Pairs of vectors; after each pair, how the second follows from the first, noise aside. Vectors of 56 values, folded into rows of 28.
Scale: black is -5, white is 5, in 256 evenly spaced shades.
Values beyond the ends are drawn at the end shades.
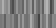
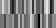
scaled up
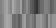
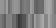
reversed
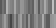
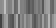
shuffled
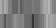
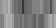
reversed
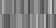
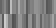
reversed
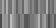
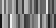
scaled up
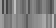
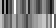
scaled up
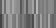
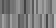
shuffled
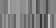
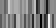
scaled up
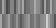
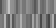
reversed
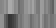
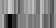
scaled up
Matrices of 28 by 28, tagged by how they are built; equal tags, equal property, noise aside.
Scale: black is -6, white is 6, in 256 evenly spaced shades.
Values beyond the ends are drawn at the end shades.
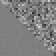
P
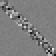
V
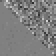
P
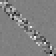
V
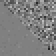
P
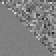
P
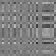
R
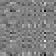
R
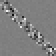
V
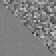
P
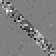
V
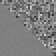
P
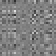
R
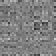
R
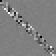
V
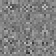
R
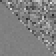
P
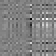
R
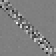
V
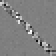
V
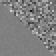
P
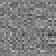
R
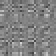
R
